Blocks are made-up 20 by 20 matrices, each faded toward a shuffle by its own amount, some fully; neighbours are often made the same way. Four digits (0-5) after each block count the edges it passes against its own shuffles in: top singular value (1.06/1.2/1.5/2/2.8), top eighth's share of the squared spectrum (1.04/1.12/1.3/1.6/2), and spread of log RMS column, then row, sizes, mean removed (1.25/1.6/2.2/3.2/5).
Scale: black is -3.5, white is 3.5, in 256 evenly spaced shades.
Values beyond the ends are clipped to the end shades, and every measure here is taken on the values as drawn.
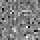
0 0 0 0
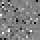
0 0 0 0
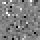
0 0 0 0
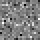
0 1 0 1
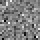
0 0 0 0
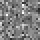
2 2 2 0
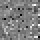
1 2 0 0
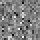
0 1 1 0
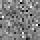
0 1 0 0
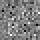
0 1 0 0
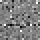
2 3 0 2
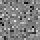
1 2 0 0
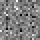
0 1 1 0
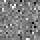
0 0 0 0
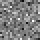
0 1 0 0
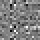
3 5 2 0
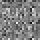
3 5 2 2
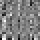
3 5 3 2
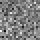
1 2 0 0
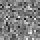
2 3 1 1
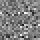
2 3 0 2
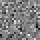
0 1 0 0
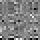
3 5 2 2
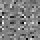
3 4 2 1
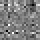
3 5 2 2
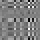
4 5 3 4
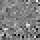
2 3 0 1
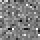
2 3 0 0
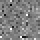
1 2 0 0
